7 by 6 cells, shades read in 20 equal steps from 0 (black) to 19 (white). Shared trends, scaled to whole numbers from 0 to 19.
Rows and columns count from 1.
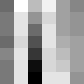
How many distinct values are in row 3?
5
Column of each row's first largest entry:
2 2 2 4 2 2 2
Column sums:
62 120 44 117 95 79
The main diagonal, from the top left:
8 17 8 17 14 12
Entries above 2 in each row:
6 6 6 6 6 5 5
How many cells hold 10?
2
